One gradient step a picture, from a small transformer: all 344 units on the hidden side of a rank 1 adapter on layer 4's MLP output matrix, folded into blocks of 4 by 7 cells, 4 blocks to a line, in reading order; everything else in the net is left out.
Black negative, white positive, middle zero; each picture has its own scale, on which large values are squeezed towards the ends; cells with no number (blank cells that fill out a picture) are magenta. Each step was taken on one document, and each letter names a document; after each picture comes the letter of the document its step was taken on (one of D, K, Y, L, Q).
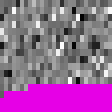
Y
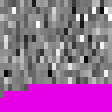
Y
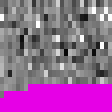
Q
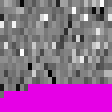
Y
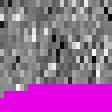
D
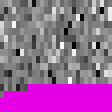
Y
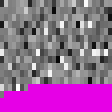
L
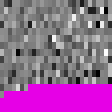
D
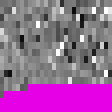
Q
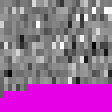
Q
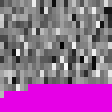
D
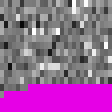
L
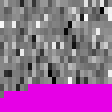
Y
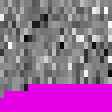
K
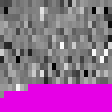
D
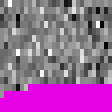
D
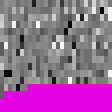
Q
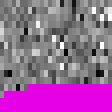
Q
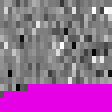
Q
